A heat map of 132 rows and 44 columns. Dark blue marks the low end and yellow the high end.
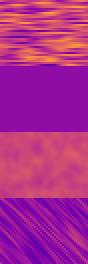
It is made of 4 by 1 panels. Panel 1,1: middling, streaked across, strong in contrast. Panel 2,1: low, flat. Panel 3,1: middling, blotchy, faint in contrast. Panel 4,1: low, slanting down to the right.
